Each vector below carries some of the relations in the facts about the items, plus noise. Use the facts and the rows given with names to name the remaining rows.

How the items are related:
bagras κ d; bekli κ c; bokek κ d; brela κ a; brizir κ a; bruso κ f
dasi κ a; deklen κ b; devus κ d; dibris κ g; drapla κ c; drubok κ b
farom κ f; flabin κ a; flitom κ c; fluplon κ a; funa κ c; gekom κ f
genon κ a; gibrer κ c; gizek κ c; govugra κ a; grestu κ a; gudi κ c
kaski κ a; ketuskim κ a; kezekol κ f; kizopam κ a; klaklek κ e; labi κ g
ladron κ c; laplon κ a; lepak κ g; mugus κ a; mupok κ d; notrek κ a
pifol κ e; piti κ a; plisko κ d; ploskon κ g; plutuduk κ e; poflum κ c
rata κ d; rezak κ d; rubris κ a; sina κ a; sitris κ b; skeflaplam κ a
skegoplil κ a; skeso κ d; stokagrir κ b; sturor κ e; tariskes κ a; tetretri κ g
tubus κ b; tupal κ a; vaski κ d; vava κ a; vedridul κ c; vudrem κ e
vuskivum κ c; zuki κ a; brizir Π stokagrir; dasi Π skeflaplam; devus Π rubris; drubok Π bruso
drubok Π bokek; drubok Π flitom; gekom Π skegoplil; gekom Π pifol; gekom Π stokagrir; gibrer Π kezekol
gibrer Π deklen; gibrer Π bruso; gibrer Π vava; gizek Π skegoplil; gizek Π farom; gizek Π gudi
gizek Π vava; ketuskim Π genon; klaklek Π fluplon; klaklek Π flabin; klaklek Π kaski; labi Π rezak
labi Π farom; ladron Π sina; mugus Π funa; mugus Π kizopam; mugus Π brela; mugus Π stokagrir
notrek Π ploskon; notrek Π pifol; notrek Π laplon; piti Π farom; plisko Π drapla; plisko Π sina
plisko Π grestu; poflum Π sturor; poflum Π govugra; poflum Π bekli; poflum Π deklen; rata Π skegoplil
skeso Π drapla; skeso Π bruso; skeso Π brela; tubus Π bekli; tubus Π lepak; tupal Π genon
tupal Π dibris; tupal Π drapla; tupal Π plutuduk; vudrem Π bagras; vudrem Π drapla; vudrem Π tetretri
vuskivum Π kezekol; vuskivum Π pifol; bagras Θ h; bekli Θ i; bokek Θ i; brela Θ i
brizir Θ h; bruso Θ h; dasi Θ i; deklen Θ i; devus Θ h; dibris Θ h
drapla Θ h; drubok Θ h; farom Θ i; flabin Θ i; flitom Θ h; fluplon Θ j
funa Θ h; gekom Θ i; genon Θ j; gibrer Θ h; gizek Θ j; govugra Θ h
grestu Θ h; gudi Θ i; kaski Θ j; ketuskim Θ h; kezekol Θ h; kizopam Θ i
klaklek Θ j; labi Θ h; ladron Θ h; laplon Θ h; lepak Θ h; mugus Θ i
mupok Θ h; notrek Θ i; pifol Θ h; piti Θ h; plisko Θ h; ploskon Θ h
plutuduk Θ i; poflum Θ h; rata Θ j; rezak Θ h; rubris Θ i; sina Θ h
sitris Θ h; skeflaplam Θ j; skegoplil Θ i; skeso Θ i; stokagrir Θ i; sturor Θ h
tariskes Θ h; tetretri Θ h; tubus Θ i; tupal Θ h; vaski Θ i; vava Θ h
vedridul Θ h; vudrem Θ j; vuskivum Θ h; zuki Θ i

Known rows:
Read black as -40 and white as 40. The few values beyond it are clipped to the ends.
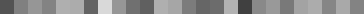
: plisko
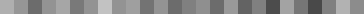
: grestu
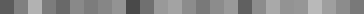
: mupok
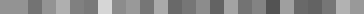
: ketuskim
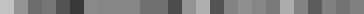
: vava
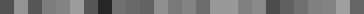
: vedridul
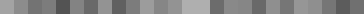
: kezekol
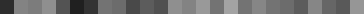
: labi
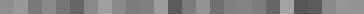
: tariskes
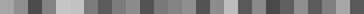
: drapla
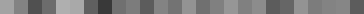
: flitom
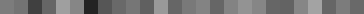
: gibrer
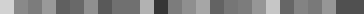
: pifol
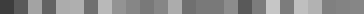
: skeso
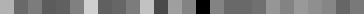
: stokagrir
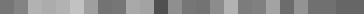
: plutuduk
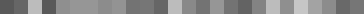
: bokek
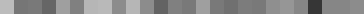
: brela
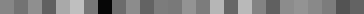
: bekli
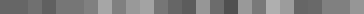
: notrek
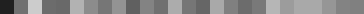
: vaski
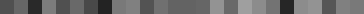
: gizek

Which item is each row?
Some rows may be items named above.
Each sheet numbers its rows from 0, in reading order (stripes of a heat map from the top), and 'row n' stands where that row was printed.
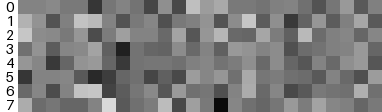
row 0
ploskon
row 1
drapla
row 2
govugra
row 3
vedridul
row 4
funa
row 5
labi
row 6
ladron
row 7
stokagrir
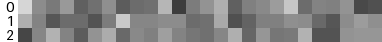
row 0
pifol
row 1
brizir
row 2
flabin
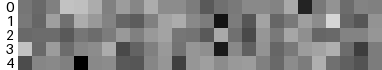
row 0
vudrem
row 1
tubus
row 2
notrek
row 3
deklen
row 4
farom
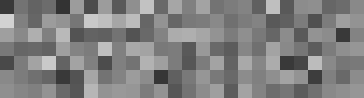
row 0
gekom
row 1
genon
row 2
lepak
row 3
mugus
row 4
klaklek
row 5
skegoplil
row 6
skeflaplam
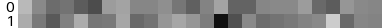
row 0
laplon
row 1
drubok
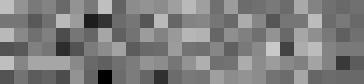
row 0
bruso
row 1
poflum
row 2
kezekol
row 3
rata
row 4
sturor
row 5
gudi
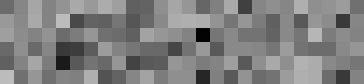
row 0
bagras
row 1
lepak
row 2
sitris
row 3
piti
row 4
rezak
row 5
deklen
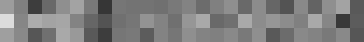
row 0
funa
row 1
sturor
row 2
flitom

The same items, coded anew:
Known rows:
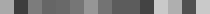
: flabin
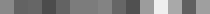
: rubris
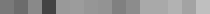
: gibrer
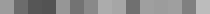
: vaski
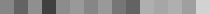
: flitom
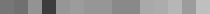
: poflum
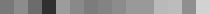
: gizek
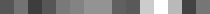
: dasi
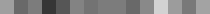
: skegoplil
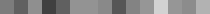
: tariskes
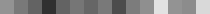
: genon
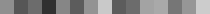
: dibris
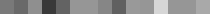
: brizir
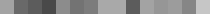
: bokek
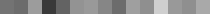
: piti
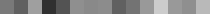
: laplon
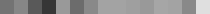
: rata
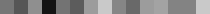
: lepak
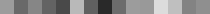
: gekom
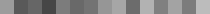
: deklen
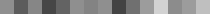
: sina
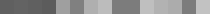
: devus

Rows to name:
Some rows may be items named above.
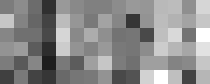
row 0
gizek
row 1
plutuduk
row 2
klaklek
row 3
vudrem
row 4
ploskon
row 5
skeflaplam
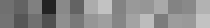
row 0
labi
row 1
drubok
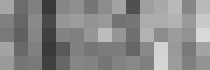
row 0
bekli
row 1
vedridul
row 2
rezak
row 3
skegoplil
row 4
notrek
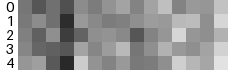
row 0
drubok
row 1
gizek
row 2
tariskes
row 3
plisko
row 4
vudrem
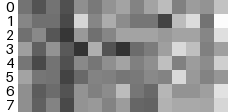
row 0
drubok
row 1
klaklek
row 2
rata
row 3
farom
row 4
sitris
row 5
mugus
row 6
bagras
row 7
drapla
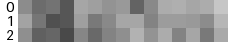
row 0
ladron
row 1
skeso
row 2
tubus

